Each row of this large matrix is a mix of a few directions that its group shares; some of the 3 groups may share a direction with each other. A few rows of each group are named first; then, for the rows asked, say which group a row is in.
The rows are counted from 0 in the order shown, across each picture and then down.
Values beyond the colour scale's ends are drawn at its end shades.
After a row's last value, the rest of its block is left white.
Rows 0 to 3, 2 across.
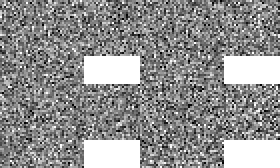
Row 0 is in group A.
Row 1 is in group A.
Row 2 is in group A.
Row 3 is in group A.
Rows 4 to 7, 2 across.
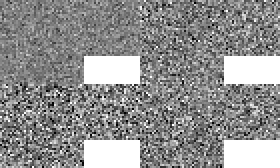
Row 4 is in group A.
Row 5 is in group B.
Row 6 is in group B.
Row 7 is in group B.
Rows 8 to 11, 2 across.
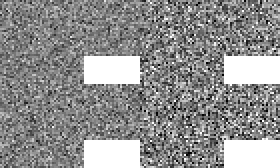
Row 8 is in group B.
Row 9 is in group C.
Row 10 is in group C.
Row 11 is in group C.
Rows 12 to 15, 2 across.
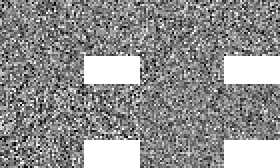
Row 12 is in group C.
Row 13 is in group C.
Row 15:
C
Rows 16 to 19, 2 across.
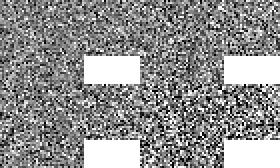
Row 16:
C
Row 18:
C
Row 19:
C
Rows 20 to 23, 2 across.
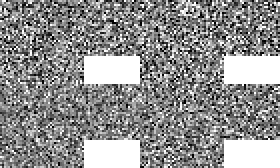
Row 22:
C
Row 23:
C
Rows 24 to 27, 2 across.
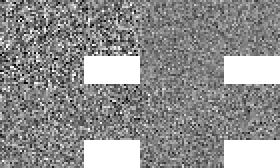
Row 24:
C
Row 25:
A
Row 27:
B
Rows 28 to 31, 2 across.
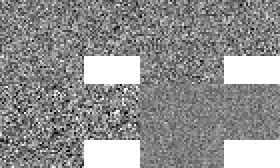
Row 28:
B
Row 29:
A
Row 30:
B
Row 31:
A
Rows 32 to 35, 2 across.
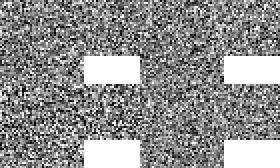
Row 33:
B
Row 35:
B
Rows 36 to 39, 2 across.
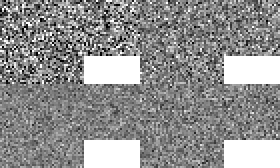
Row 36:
B
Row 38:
B
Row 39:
A
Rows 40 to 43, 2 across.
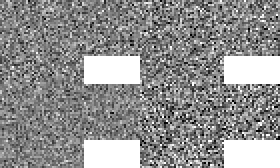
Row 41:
B
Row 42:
A
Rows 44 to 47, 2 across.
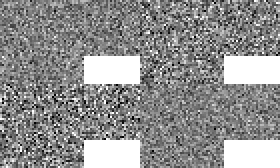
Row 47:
C
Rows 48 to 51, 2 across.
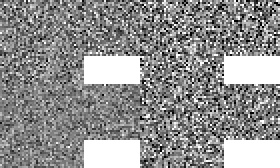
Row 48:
C
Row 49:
C
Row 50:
C
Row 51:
A
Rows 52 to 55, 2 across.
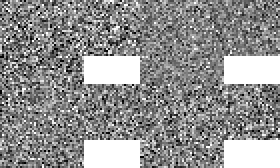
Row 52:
B
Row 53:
B
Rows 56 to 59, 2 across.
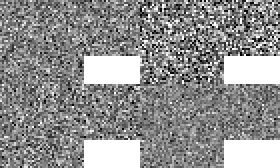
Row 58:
C
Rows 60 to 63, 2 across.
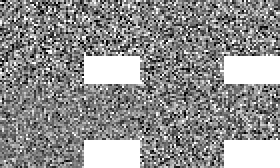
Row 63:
C
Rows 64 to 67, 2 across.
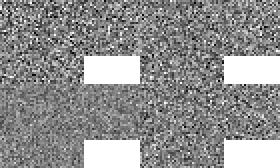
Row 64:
B
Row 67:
C
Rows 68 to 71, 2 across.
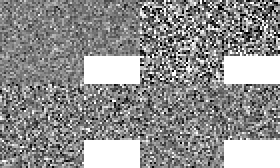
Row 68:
B
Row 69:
C
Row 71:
B
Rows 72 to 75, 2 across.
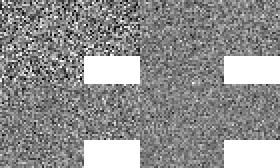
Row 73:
B
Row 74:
A
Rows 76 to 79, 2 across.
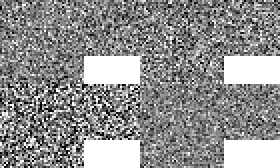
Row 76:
A
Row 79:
C
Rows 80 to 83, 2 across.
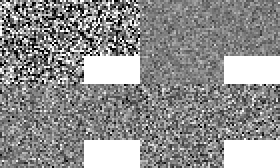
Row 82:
A
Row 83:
A
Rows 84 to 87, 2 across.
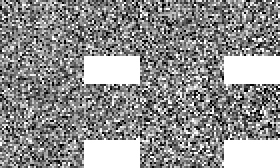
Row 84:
A
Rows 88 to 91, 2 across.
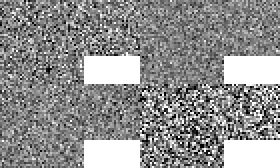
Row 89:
A
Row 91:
B
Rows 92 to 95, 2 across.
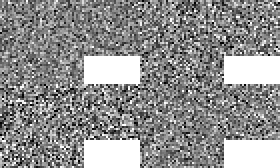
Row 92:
C
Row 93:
C
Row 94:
C
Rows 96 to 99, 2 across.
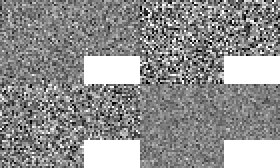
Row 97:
B
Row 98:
B
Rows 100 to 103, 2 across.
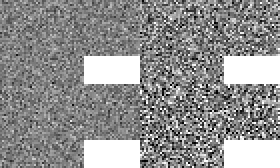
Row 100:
B
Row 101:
B
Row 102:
B
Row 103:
A
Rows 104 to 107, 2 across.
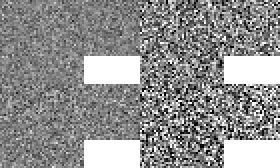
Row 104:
A
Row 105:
C
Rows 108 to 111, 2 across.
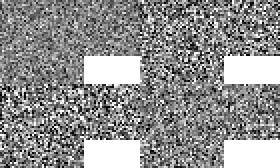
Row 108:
B
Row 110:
A
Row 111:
C
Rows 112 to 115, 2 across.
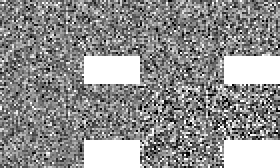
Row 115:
C
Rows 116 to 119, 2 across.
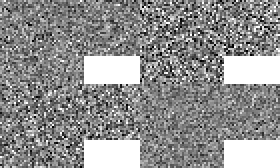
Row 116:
B
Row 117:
B
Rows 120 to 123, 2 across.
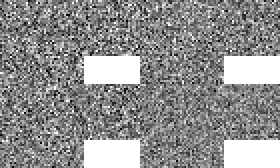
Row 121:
B
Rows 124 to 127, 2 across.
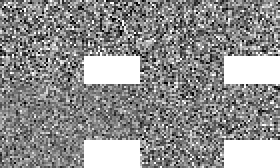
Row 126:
C
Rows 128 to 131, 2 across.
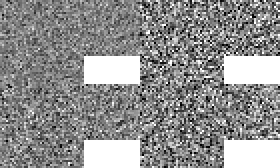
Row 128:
A
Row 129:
A
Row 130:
A
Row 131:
C
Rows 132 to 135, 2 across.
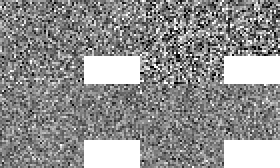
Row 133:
C
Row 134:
A
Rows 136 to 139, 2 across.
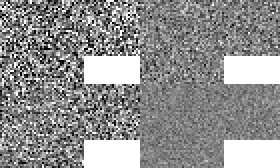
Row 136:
A
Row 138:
B
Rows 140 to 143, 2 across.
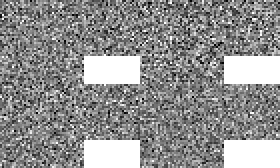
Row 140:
A
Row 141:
B
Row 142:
B
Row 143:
A
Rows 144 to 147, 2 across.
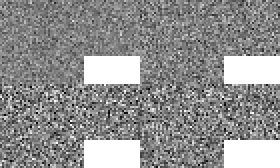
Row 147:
A
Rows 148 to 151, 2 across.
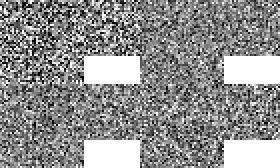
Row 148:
B
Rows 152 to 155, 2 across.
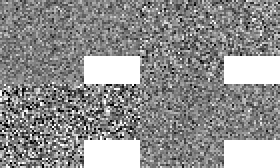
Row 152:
B
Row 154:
B
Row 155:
B
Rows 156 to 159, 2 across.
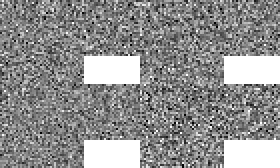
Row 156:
C
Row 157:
A
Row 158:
A
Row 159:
B
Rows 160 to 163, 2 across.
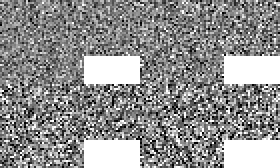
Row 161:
C
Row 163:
C
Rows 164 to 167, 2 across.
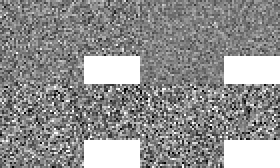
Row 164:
A
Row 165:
B
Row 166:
B
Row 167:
B
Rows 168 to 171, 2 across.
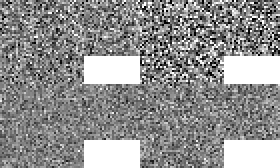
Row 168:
A
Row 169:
B
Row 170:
A
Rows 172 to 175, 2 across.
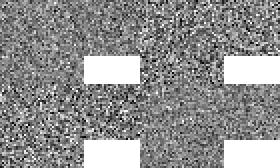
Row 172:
B
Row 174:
C
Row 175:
B
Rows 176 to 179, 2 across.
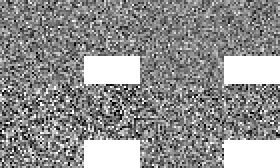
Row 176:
C
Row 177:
A
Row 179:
A
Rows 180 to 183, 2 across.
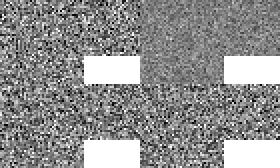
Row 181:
B
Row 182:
A
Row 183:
A
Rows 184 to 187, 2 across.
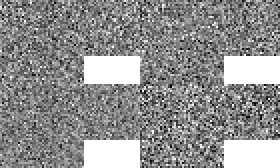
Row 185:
A
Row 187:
B
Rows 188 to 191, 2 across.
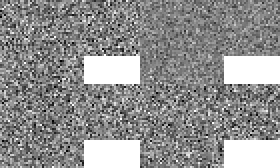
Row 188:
A
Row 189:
A
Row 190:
B
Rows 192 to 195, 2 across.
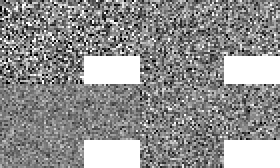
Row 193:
C
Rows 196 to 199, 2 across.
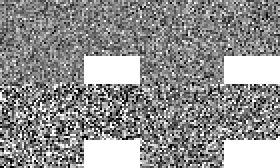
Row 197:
A
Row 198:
C
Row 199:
A
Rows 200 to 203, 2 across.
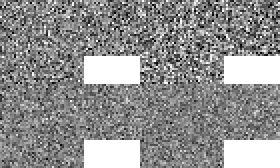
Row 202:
A
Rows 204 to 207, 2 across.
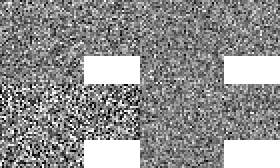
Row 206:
B
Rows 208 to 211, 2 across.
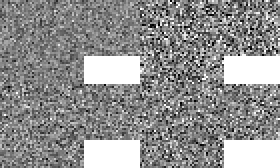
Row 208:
C
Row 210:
B
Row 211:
B
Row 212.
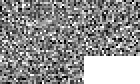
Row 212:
A
